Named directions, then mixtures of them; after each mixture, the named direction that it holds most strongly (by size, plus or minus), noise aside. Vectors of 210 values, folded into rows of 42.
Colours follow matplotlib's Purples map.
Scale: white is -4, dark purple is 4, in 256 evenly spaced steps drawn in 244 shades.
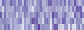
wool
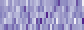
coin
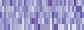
wool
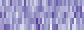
wool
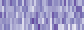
wool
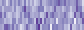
coin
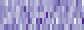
coin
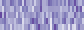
wool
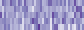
wool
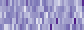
coin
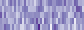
wool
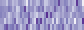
coin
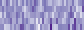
wool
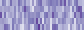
wool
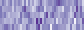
coin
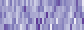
coin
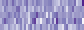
coin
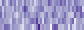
wool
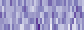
wool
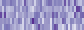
wool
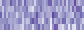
wool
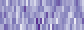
coin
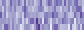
wool
